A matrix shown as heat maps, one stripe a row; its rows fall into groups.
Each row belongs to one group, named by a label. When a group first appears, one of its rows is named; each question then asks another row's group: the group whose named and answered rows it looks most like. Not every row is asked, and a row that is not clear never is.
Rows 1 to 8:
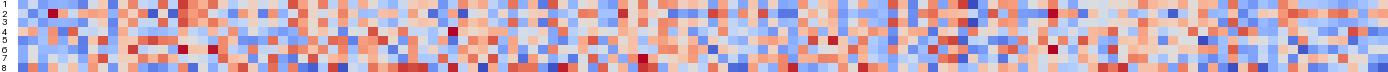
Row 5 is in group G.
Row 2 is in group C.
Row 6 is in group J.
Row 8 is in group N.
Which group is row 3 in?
J
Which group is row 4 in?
N
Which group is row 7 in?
G
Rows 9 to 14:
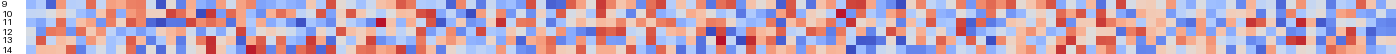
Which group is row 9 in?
N
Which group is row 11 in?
N
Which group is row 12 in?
G
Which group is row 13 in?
C
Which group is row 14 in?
C
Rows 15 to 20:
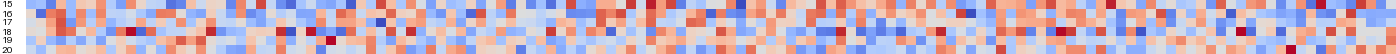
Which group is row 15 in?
N
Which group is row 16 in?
G
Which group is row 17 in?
G
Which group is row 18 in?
C
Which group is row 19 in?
J
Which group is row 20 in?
C
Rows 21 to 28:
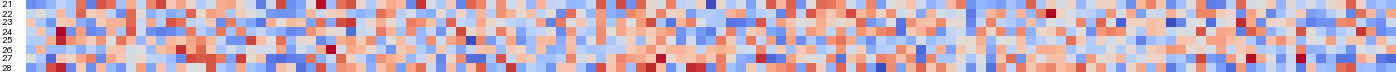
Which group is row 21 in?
G
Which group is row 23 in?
G
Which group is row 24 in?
N
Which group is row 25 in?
C
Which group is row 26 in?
J
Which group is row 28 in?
G
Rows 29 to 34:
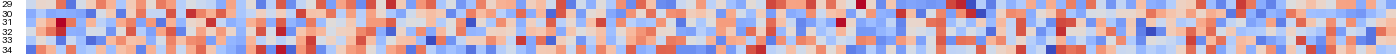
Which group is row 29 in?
G
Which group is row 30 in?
J
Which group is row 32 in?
C
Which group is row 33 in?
J
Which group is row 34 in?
C
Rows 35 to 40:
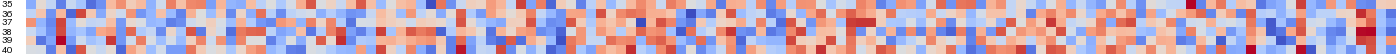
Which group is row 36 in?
N
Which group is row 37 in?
N
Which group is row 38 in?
N
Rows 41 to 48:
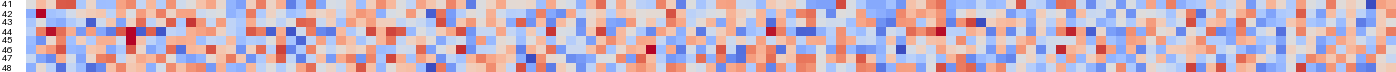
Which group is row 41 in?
C
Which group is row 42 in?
J
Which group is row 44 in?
C
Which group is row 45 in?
G
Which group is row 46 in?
C
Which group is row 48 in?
J
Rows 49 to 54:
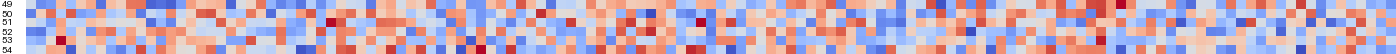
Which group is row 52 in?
G
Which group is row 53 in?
C
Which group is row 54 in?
G
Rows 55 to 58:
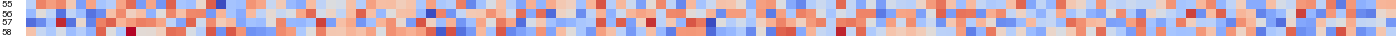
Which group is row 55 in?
C
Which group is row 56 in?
J
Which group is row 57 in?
G
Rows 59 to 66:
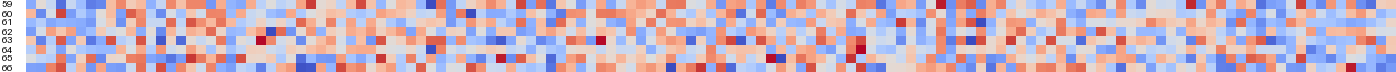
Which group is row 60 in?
N
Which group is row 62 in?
C
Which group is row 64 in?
J
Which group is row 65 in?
N
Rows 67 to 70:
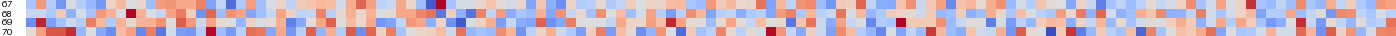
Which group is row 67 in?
J
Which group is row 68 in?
G
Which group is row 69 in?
J
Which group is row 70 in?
C
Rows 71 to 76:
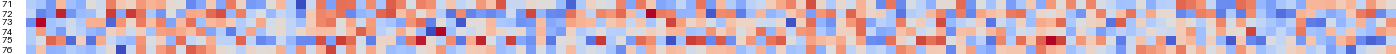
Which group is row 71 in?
G
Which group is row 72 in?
N
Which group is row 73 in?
J
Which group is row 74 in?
J
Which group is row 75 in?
G
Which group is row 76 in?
J
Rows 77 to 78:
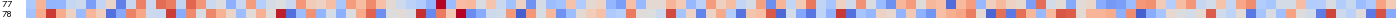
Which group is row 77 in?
J
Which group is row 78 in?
C
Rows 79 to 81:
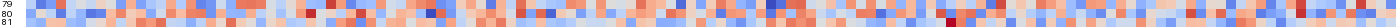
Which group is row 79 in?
N
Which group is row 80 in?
J
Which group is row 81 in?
G
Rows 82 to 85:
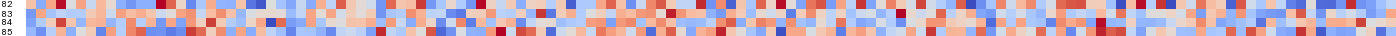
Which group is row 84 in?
C
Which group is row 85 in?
N
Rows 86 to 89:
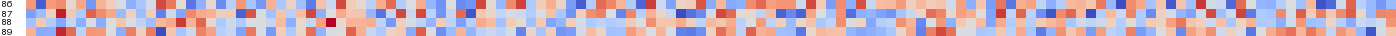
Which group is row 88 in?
J
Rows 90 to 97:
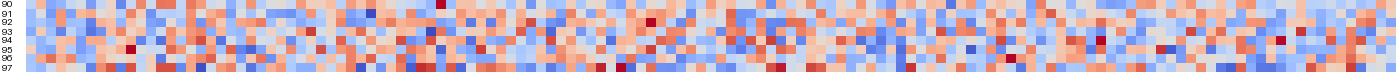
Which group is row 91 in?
N
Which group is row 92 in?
N
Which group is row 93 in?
J
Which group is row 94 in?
C
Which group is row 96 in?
C
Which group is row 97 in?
G
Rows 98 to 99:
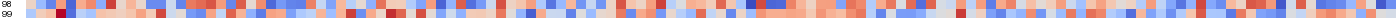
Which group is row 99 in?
G
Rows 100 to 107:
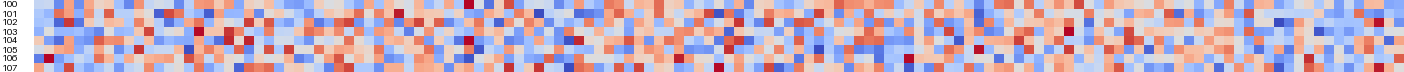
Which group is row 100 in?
N
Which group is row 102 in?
N
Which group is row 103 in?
J
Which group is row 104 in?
N
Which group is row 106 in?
J
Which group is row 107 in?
N
